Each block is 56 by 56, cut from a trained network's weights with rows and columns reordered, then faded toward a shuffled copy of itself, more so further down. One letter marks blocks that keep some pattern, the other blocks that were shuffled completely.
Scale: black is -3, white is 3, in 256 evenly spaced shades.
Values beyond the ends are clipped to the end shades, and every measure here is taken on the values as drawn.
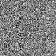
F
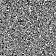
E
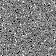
E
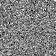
E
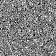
E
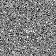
E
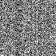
F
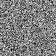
E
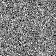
E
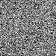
E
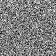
E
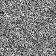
E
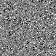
E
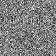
F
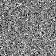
F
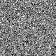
E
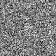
F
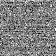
F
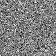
E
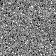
E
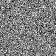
E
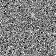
E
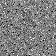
E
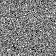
E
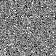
F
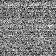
F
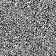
E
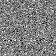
F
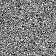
E
